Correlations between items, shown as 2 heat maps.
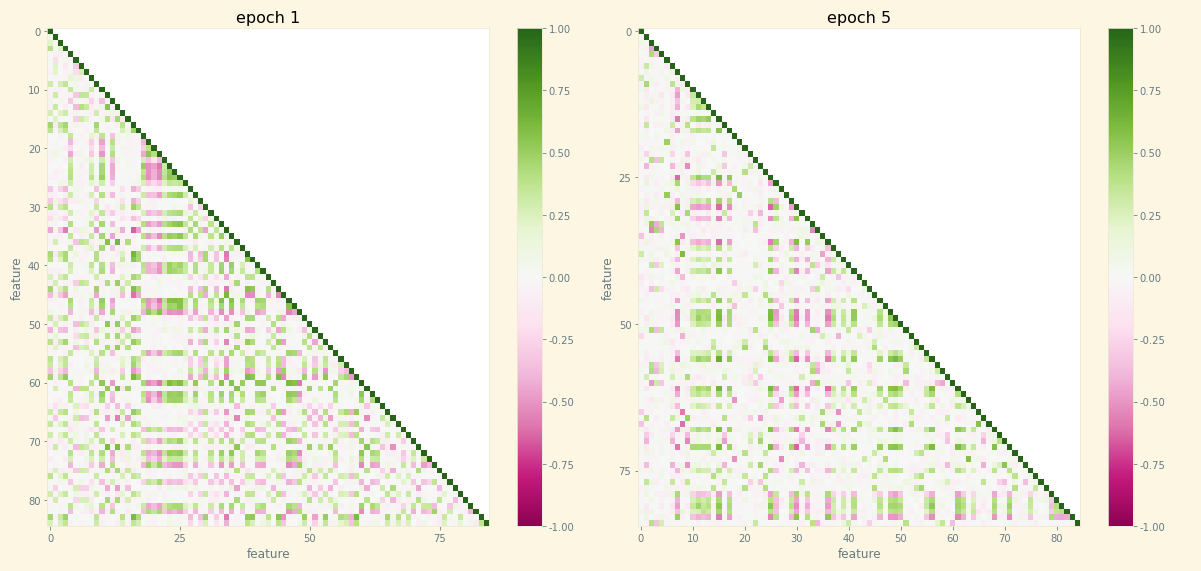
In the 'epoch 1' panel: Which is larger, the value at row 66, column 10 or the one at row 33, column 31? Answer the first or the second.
the second
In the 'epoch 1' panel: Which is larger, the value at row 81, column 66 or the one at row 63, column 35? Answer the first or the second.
the second
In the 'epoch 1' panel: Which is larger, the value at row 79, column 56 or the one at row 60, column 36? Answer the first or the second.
the first
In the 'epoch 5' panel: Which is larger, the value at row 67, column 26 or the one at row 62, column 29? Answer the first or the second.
the second
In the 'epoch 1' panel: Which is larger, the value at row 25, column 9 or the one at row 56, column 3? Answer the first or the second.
the second
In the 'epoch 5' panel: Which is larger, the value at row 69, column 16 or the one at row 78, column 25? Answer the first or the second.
the second
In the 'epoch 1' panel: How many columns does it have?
85
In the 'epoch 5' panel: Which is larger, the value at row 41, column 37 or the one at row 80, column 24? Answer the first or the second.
the first
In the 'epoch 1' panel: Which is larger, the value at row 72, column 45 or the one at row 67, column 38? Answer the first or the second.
the second
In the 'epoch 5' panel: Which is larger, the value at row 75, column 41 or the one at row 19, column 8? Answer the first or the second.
the first
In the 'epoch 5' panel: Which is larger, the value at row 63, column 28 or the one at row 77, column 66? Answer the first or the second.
the second
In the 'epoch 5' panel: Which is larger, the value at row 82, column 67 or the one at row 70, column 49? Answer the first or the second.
the second
